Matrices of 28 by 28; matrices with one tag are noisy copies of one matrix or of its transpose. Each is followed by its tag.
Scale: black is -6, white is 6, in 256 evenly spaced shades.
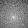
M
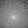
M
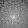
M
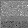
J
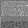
J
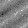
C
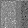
J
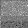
J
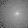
M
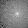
M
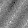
C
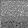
J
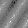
C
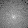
M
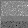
J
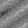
C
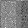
J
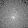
M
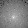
M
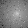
M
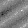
C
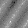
C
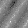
C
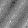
C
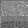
J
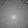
M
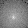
M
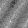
C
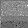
J
